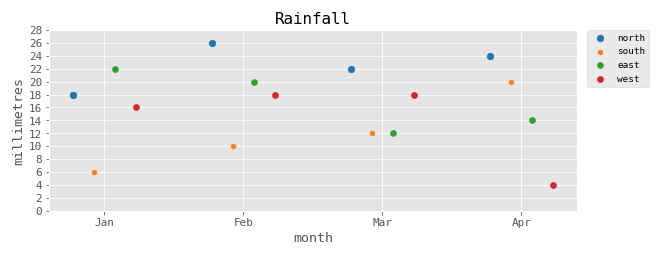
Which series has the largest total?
north
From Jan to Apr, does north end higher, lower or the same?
higher
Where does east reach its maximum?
Jan
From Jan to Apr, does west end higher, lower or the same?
lower
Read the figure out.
Title: Rainfall
x-axis: month, ticks Jan Feb Mar Apr
y-axis: millimetres, ticks 0 2 4 6 8 10 12 14 16 18 20 22 24 26 28
Legend: north, south, east, west
Values:
north: 18 26 22 24
south: 6 10 12 20
east: 22 20 12 14
west: 16 18 18 4
